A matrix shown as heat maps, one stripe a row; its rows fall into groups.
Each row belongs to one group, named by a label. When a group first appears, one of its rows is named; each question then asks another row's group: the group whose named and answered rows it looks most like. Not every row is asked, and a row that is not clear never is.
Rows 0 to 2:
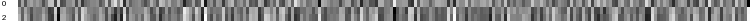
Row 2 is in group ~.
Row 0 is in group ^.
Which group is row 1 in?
~
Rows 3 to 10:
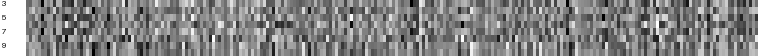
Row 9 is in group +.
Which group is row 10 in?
+
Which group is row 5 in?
+
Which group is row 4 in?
+
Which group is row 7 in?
+
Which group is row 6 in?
^
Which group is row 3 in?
+
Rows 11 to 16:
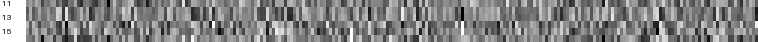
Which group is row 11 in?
+
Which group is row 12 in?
^
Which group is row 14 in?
~
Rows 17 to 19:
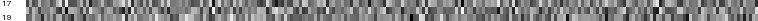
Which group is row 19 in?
+
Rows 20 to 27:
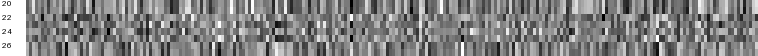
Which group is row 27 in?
~
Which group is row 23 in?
^
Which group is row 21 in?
+
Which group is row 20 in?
+
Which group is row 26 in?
~
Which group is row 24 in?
+
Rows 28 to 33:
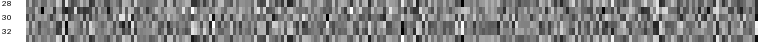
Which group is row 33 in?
^
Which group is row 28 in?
^
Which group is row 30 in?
^
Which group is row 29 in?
+
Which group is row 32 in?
~
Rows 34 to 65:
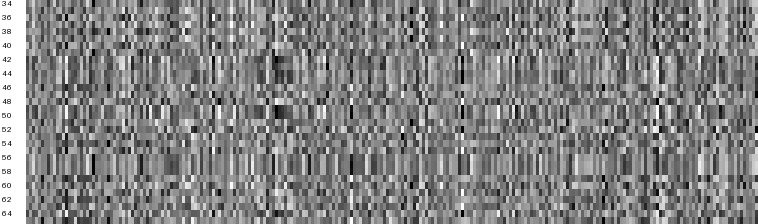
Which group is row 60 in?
+
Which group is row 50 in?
^
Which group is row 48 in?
~
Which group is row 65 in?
+
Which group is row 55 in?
~
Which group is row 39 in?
+
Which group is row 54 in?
+
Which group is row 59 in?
+
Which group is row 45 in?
^
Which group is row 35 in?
+
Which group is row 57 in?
+
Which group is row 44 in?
^
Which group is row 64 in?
^
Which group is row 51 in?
+
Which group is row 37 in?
+
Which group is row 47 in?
^
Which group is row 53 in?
~
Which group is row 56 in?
+
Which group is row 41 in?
+
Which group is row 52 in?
^
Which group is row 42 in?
^
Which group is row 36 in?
~
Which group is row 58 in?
+
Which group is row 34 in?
+
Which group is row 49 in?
^
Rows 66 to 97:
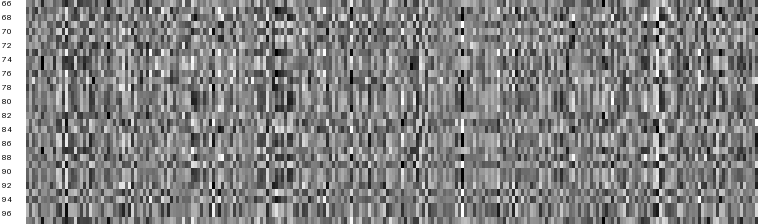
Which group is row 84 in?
~
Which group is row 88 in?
^
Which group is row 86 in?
^
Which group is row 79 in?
^
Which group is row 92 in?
^
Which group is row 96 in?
~
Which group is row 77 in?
+
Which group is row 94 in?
^
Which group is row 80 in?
^
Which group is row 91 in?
^
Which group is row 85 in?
^
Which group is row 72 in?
+
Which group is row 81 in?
^
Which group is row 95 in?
~
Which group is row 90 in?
^
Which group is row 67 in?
^
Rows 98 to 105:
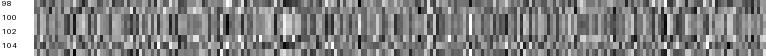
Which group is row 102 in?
~
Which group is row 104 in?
^
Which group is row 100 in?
~
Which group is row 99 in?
+
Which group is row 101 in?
~
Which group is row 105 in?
~
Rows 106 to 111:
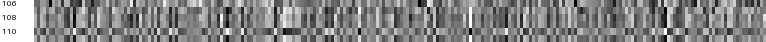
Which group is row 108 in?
~
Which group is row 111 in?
~
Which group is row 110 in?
^
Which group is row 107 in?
~
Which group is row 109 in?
~
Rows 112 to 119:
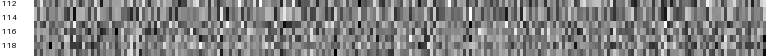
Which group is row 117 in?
^
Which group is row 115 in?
^
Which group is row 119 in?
^
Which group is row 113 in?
~
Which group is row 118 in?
+
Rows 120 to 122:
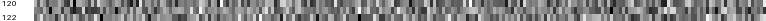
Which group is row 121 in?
+
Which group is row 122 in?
+
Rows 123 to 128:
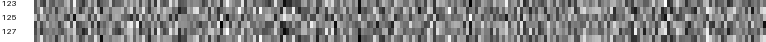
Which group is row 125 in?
~
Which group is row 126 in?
^
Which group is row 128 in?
+
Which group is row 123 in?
^
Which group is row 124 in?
+
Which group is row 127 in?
^
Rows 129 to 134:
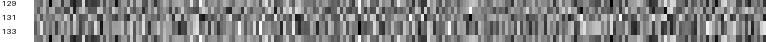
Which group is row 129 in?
+
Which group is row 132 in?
+
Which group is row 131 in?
^
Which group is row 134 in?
+
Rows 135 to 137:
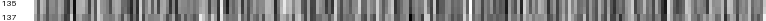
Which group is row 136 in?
~
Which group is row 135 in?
~
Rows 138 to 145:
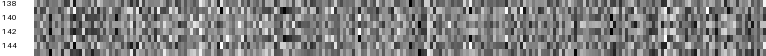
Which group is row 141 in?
+
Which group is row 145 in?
+
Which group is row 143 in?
^
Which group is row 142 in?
+
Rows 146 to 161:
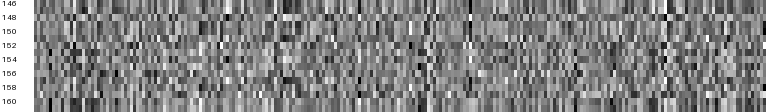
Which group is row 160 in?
+
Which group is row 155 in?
+
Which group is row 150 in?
^
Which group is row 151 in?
^
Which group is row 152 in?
~
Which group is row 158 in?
^
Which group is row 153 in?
+
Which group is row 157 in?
^
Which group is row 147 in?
^
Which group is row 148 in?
~
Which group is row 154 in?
~
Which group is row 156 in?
+
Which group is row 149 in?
^
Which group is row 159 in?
+
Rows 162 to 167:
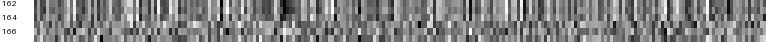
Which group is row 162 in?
^
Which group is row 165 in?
+
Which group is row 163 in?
^
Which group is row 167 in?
+
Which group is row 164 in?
^
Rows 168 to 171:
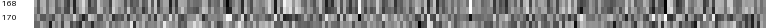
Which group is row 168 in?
~
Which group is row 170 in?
^
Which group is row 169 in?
~
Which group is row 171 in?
+
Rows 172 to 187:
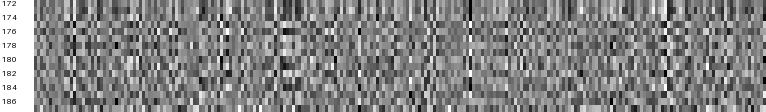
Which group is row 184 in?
^
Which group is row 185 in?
~
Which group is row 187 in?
+
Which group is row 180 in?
^
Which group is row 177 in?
~
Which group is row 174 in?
^
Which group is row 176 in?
^
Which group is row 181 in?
^
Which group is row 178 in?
+
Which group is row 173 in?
^
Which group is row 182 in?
~
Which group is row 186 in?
+
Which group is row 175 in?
~
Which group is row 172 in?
^
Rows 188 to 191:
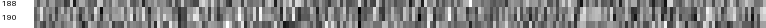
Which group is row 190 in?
+
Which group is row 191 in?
^
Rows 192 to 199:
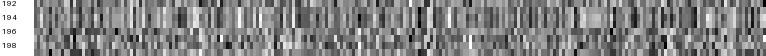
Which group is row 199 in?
+
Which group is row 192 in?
^
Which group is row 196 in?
+
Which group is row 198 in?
~
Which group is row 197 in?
~
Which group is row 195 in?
+
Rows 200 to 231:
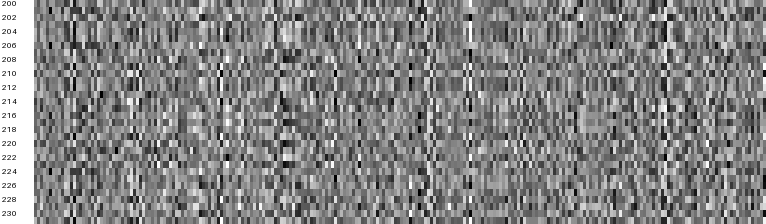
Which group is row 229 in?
+
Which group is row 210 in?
^
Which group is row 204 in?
~
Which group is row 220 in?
^
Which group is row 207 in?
^
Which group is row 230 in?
^
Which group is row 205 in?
~
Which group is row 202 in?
^
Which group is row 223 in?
^
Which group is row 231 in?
~
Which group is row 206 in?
+
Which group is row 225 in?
^
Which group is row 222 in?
~
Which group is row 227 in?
+
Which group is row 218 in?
+
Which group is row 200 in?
~
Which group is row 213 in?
+
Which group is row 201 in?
+
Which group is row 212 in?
~
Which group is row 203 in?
~
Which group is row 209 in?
~
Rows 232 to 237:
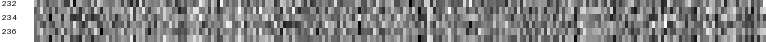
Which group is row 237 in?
+
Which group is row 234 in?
+
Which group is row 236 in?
+
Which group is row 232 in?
~
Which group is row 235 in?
^
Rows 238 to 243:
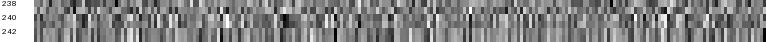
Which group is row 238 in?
+
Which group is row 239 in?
~
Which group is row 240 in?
^
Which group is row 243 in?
^
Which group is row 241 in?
^
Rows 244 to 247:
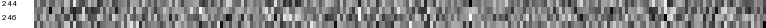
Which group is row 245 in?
+
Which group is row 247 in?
^
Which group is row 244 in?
^
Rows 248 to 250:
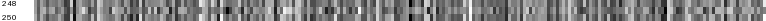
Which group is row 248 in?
~
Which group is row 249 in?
~
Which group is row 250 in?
~
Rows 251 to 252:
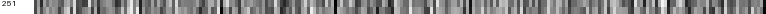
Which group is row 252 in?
^
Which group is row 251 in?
^
